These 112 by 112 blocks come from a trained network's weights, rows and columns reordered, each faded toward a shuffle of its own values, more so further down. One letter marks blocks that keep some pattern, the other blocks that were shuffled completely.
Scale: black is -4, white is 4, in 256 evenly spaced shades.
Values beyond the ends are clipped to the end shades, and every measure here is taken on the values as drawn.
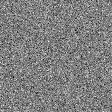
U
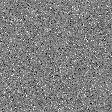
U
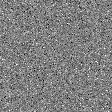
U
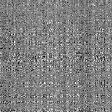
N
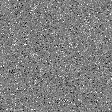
U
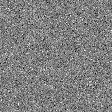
U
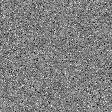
U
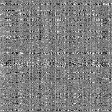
N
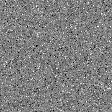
U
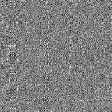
N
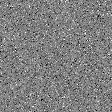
U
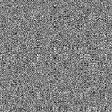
N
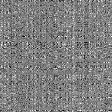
N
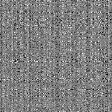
N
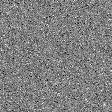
U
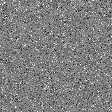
U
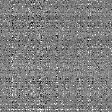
N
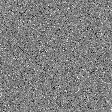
U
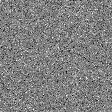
U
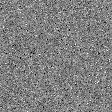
U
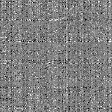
N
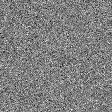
U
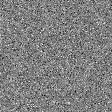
U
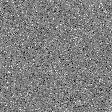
U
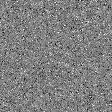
U
